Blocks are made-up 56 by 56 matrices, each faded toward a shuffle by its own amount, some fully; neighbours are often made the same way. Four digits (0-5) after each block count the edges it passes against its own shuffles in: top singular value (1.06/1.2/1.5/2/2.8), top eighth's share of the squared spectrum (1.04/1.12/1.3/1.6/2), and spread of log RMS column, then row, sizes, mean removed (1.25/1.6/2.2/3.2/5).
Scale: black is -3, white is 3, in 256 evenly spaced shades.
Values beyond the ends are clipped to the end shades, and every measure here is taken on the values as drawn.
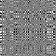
5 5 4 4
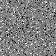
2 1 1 0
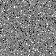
1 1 0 0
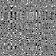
4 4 2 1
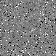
2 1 0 0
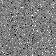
1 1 0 0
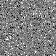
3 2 0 0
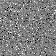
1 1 0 0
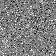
0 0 0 0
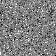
0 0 0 0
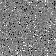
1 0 0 0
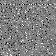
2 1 0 1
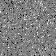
0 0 0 0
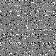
2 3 0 3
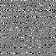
3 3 0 4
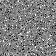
0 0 0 0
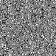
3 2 0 0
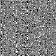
2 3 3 0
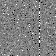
3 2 1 0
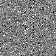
2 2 2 0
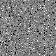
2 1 1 0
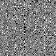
2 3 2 0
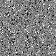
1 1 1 0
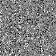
2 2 2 0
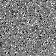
0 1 0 0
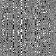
3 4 3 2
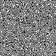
2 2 0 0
